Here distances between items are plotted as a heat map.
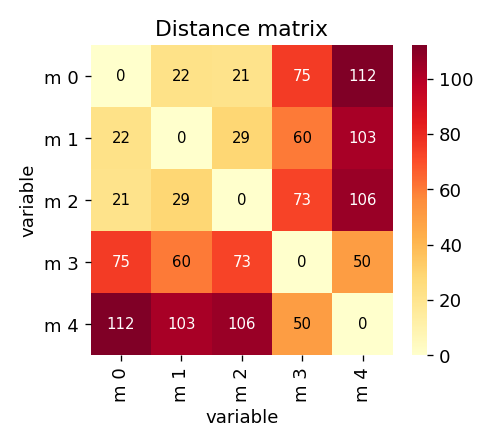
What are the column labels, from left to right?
m 0, m 1, m 2, m 3, m 4
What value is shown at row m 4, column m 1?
103
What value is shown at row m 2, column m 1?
29
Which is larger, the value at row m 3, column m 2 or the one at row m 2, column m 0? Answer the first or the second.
the first
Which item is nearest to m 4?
m 3
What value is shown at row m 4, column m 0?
112
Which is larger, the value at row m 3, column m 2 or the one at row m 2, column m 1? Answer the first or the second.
the first
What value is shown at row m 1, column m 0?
22
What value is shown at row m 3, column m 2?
73
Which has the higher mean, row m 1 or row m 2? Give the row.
m 2
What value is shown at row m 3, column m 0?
75
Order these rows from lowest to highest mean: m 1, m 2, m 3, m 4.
m 1, m 2, m 3, m 4
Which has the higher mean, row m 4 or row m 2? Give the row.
m 4
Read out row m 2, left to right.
21 29 0 73 106
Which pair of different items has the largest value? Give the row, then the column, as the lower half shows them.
m 4, m 0
